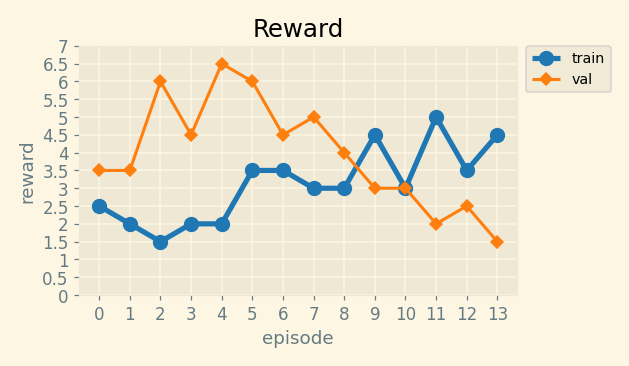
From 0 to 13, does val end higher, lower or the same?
lower
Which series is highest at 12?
train
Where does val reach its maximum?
4
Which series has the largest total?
val
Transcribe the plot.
Title: Reward
x-axis: episode, ticks 0 1 2 3 4 5 6 7 8 9 10 11 12 13
y-axis: reward, ticks 0 0.5 1 1.5 2 2.5 3 3.5 4 4.5 5 5.5 6 6.5 7
Legend: train, val
Values:
train: 2.5 2 1.5 2 2 3.5 3.5 3 3 4.5 3 5 3.5 4.5
val: 3.5 3.5 6 4.5 6.5 6 4.5 5 4 3 3 2 2.5 1.5
